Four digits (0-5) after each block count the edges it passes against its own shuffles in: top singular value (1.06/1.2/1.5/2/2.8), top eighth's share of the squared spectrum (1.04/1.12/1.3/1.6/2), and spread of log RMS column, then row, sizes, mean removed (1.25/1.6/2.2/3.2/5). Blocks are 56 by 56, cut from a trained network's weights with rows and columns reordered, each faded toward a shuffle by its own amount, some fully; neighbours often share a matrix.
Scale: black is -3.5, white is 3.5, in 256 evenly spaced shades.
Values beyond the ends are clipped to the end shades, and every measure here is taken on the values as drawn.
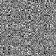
3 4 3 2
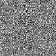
3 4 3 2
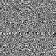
3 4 2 2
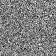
1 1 0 0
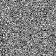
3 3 1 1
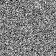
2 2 0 0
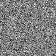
1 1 0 0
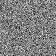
0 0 0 0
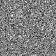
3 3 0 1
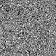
2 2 1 0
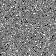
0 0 0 0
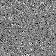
0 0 0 0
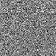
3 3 1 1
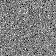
1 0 0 0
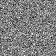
0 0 0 0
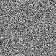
2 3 0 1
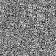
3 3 0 1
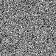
0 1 0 0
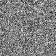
2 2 0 1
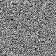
2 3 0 1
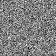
1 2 0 0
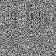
3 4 1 2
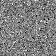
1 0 0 0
